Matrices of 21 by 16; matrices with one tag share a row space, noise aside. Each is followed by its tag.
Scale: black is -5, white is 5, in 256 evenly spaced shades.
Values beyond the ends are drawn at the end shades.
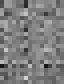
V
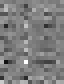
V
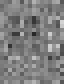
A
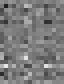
V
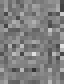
A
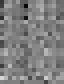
V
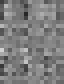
V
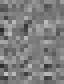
V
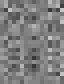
A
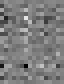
V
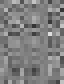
A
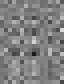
A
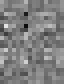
V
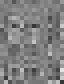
A
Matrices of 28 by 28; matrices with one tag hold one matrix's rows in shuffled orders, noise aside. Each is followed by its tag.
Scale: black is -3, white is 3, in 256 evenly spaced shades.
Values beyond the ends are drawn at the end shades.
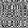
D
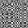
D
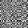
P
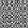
D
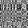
P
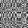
P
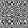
D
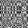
P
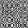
D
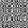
D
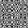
D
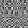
D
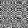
P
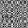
D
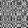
P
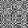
P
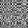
P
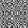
D
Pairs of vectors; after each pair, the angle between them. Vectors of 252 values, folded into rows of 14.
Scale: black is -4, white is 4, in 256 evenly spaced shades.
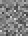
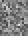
orthogonal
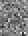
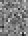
nearly parallel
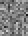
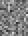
nearly opposite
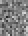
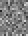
orthogonal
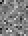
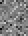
nearly parallel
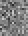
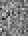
nearly opposite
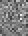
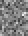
orthogonal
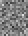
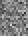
partly opposed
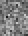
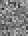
partly opposed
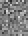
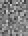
nearly parallel
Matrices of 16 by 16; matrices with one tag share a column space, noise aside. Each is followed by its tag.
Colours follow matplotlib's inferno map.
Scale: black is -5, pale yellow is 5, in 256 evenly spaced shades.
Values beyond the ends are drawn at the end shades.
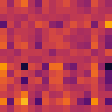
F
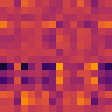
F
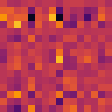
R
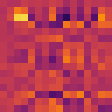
R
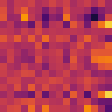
R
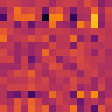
R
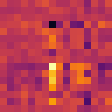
F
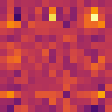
R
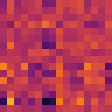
F
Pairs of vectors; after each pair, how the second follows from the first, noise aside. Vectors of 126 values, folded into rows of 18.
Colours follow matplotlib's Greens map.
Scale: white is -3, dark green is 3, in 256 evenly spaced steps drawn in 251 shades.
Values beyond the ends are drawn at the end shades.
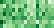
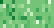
partly zeroed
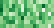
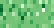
partly zeroed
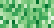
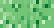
partly zeroed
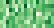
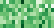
shuffled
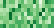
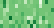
partly zeroed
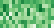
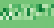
partly zeroed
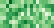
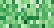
shuffled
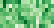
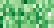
shuffled
